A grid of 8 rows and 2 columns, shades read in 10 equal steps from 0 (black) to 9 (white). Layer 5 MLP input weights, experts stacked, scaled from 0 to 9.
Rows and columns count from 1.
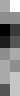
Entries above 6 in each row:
1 0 0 0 0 0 1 1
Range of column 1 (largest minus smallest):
6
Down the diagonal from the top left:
6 5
